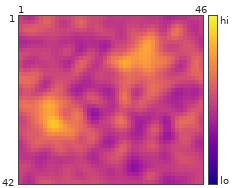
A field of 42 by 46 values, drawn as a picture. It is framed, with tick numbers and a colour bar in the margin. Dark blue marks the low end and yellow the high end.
Average level on the scale: 50%. Ninth with the highest average: middle left. Bumps: two. Histogram: skewed, a long tail of high values.
